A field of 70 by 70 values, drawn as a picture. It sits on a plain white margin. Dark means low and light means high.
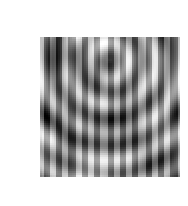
Stripes: upright, repeating 11 times. Average level on the scale: 50%. Rings: centred on the top middle.
